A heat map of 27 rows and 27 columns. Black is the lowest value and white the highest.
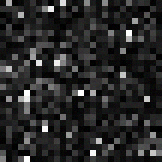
Most values sit low, with a long tail of high ones. There are no regular stripes. The grain is fine, like static. No overall slope runs across the table. The middle left is the ninth with the highest average. Neither half mirrors the other.
